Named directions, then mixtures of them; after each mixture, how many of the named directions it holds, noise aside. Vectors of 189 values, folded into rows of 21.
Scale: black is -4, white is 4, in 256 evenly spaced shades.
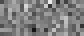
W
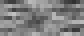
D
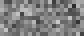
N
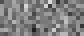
one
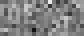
two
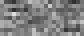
two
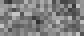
two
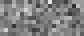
two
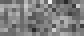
three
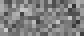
one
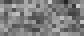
three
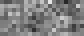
three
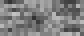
two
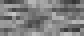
one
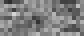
two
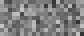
two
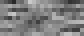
one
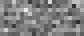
three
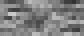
one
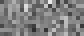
one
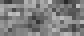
three
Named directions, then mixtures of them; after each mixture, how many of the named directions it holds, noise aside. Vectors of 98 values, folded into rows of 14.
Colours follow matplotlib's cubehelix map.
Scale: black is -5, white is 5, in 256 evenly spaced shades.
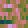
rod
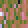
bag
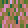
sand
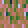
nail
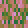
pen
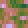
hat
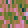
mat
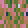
two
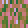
two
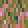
three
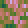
three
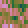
two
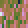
one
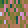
two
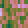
three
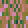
three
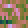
one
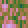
two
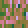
three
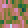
three
